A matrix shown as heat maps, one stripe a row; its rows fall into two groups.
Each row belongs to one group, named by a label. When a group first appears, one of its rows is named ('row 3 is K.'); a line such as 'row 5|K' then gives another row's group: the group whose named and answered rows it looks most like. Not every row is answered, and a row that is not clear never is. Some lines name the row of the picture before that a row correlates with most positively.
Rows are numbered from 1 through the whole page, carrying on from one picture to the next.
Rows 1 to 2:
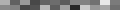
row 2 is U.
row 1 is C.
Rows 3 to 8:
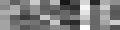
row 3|C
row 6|U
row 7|C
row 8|U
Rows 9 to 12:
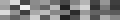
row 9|U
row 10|C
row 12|C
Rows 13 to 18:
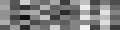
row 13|C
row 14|U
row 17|C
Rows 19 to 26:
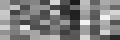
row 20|U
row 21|C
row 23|U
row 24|C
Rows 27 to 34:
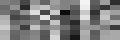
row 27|U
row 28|U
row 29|C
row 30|U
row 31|C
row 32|U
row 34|C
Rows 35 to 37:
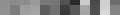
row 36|C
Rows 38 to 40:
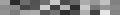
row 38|C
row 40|C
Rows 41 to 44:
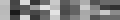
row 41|C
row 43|C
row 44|C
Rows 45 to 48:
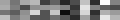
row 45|C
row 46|U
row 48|C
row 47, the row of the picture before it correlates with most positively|43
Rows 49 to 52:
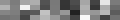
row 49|C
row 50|C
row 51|U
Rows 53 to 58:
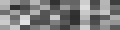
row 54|U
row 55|U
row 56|C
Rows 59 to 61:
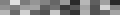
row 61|C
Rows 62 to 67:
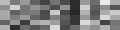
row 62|C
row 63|U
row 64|C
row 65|C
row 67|C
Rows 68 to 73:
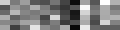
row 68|C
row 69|U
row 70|U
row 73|U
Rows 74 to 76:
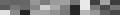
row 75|U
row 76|U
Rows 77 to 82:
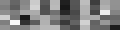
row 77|C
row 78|C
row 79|C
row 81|U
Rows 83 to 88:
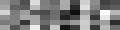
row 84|U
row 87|U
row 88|C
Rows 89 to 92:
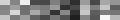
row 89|C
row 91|U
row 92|C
